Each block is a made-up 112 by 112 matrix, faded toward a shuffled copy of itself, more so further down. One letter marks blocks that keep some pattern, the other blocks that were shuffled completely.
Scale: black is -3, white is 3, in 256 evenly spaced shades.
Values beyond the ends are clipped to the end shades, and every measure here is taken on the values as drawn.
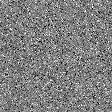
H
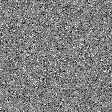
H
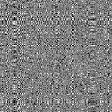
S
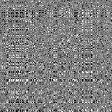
S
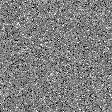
H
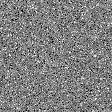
H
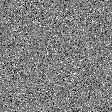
H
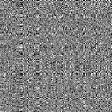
S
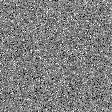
H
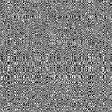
S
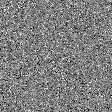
H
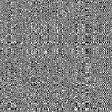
S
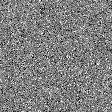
H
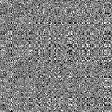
S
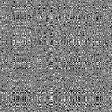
S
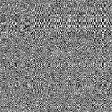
S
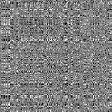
S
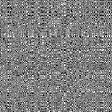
S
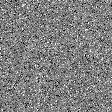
H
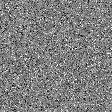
H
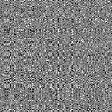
S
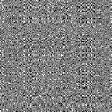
S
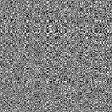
S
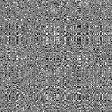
S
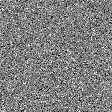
H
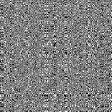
S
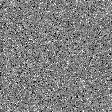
H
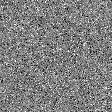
H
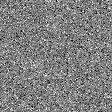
H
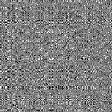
S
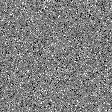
H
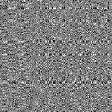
S
